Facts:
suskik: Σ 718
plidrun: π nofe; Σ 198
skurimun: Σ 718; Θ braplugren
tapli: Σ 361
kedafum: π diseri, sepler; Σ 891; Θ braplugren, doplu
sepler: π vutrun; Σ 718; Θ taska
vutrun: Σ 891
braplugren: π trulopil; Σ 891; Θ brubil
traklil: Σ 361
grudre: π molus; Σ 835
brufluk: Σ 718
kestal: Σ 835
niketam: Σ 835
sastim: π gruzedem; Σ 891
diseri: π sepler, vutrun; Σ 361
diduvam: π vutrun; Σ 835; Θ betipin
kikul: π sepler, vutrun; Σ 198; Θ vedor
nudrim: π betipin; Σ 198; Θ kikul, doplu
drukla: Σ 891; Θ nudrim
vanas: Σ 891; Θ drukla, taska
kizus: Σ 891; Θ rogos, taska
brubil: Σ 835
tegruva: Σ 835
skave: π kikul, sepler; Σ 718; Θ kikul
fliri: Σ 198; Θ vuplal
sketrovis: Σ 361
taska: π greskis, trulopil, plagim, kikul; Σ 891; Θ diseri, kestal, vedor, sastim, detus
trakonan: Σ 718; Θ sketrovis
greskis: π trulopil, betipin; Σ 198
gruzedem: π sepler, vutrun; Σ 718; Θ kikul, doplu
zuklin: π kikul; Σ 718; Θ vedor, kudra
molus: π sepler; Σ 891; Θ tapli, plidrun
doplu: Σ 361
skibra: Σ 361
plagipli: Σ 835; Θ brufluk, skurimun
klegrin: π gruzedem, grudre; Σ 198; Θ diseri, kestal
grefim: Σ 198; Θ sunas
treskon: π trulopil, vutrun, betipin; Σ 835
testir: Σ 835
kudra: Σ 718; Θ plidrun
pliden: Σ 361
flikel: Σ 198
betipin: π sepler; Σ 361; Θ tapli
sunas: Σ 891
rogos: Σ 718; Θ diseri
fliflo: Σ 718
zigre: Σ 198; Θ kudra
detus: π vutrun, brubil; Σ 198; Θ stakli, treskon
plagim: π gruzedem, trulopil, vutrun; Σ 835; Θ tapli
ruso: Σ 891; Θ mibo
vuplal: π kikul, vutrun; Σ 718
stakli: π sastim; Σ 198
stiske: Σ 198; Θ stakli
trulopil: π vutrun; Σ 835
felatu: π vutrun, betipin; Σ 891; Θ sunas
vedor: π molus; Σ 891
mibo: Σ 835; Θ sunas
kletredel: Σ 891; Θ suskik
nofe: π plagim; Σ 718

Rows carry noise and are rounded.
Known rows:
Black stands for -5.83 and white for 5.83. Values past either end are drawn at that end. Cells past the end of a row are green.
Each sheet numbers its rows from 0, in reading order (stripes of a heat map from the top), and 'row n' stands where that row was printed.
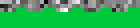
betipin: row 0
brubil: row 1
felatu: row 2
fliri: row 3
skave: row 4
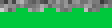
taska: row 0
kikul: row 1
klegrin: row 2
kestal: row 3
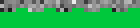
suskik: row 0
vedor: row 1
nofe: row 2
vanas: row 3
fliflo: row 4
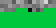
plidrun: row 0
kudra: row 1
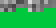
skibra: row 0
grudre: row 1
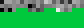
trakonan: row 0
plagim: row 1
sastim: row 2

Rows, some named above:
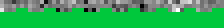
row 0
stakli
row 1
brubil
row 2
kudra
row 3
trakonan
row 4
tapli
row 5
diduvam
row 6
ruso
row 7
nudrim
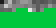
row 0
kletredel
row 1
treskon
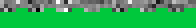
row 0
nofe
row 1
vuplal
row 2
mibo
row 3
detus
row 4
nofe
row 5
doplu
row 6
tapli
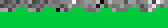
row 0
trulopil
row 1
trulopil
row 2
zuklin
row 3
plagipli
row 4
plidrun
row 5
molus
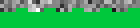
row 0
rogos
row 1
sunas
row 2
gruzedem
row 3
braplugren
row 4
fliflo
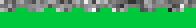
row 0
greskis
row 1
kedafum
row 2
taska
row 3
grefim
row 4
diseri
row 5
zigre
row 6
sepler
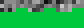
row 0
suskik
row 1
sketrovis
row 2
vutrun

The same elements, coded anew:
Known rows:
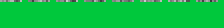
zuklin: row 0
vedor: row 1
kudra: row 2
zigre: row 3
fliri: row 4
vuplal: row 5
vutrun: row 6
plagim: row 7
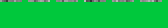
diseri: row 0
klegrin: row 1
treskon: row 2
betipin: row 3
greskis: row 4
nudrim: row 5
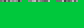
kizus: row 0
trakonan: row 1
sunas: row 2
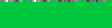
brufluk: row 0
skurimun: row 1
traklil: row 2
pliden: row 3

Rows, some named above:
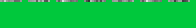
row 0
nofe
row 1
rogos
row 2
brubil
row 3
doplu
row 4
stakli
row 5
brubil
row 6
plidrun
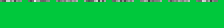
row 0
kedafum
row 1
plagipli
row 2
grudre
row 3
molus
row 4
mibo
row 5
grefim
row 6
grudre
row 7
braplugren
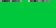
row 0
tapli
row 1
betipin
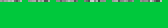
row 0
skave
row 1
rogos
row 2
sastim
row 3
kedafum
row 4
detus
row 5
kudra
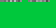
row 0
kestal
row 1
taska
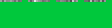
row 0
trulopil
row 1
brubil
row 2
felatu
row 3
kletredel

